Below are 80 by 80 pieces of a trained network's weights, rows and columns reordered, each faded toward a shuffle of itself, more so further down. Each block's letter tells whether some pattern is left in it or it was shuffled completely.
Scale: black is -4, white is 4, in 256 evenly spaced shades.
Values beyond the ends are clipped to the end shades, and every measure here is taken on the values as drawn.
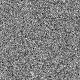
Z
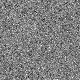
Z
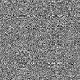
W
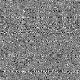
W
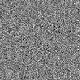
W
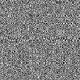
W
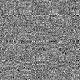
W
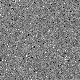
Z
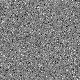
Z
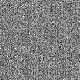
W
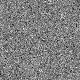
Z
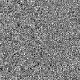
W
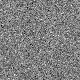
Z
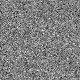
Z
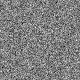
Z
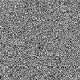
W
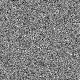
Z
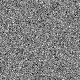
Z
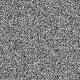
Z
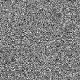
W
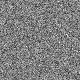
Z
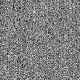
W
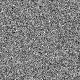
Z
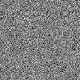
W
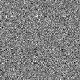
W
